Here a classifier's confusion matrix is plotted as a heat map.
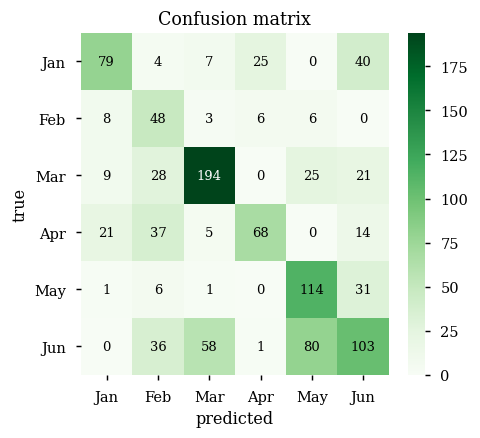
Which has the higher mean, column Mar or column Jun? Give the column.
Mar
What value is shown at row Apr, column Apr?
68
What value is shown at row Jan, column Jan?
79
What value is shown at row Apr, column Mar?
5
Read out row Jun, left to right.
0 36 58 1 80 103
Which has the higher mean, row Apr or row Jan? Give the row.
Jan
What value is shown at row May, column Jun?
31
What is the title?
Confusion matrix
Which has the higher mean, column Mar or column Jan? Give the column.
Mar
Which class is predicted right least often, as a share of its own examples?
Jun
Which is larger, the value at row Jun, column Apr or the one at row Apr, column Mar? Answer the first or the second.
the second
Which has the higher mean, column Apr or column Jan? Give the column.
Jan
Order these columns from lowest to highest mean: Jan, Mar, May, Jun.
Jan, Jun, May, Mar
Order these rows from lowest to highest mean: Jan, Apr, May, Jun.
Apr, May, Jan, Jun
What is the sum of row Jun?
278
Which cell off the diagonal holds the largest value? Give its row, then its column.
Jun, May
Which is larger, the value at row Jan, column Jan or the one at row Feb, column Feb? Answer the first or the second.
the first
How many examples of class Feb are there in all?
71
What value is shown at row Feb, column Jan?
8
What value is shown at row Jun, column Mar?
58
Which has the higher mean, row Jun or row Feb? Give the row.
Jun
